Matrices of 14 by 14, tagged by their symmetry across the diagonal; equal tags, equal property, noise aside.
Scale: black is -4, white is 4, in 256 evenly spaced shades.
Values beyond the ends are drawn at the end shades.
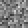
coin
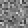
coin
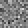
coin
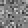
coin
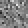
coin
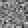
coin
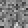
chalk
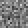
chalk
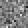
coin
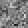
coin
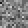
chalk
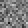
chalk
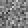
coin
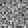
chalk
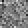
coin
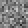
chalk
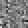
chalk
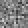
coin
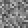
chalk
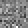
chalk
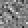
coin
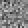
chalk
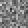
chalk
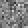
chalk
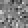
coin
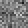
chalk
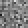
coin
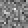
chalk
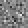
coin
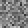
chalk
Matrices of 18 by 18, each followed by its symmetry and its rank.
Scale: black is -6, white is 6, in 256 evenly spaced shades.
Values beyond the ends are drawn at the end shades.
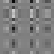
neither, rank one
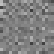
neither, rank three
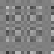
symmetric, rank one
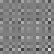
symmetric, rank one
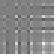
symmetric, rank one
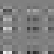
neither, rank one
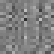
neither, rank three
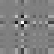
symmetric, rank one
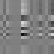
neither, rank one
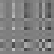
neither, rank one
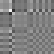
symmetric, rank one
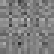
neither, rank three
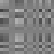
neither, rank one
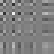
symmetric, rank one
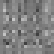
neither, rank three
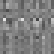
neither, rank three
